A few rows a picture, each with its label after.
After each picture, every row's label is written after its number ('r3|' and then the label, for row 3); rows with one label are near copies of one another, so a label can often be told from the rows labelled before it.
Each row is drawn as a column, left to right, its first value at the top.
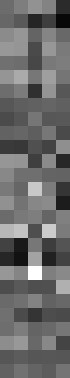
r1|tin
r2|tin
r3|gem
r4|tin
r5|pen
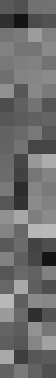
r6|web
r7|pen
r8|tin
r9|tin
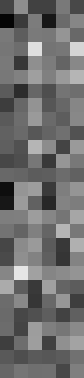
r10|pen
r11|gem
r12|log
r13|pen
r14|tin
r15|log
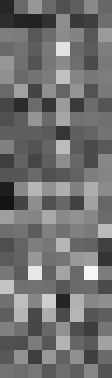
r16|pen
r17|web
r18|gem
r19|web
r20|log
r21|web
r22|gem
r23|tin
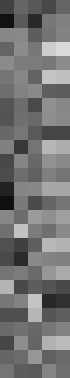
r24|pen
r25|tin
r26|web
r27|log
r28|log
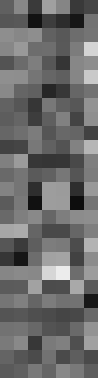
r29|tin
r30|tin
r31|pen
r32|gem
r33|gem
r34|pen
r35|log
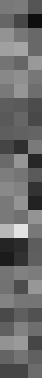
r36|tin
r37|tin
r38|pen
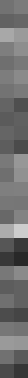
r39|tin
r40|tin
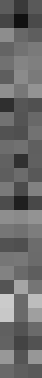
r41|web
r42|pen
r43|web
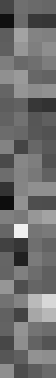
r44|pen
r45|tin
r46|web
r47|web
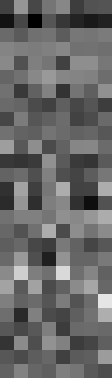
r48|pen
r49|gem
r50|pen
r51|tin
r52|gem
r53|pen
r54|pen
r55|web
